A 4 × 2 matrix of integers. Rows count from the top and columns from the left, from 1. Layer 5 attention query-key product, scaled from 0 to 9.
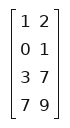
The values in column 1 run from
0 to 7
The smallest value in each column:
0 1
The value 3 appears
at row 3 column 1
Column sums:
11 19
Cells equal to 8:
0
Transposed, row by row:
1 0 3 7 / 2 1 7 9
